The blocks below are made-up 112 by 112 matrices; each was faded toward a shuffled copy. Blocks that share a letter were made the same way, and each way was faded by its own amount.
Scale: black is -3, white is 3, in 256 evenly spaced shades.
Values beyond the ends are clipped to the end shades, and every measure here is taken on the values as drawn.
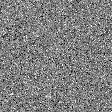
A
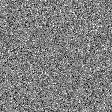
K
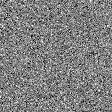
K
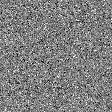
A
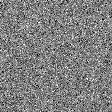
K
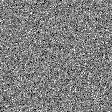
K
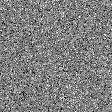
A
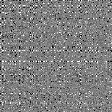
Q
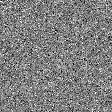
K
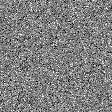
A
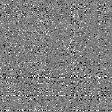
Q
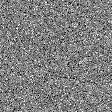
A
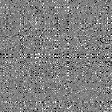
Q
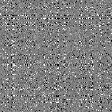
Q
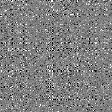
Q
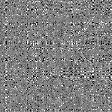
Q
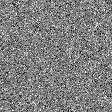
A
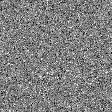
A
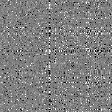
Q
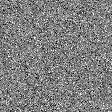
A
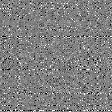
Q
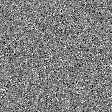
A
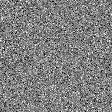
K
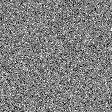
K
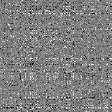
Q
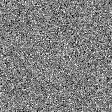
K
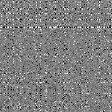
Q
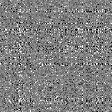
Q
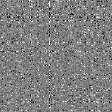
Q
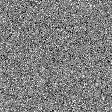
K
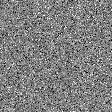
A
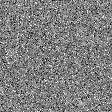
A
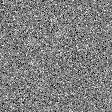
A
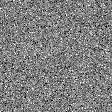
A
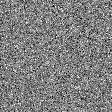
K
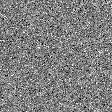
K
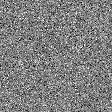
K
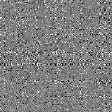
Q
